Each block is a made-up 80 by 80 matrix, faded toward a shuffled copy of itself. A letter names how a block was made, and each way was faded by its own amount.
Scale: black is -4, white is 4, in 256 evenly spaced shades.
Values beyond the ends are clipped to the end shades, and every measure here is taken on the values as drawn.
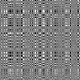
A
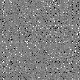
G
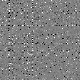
G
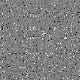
G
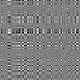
A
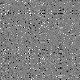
G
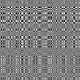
A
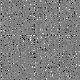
G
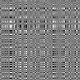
A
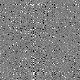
G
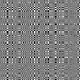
A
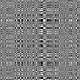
A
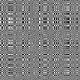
A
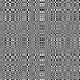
A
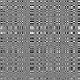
A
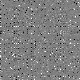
G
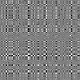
A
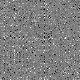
G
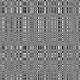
A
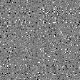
G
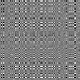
A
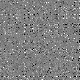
G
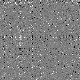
G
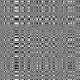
A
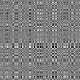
A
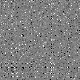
G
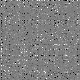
G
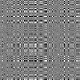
A
